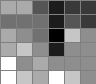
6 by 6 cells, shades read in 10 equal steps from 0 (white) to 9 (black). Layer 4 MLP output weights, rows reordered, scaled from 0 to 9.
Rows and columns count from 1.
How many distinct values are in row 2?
4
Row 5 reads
0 4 3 4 4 4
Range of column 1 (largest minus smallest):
5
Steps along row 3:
up up up down up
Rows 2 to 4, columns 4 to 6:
8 6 7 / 9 2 4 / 8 4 4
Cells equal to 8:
3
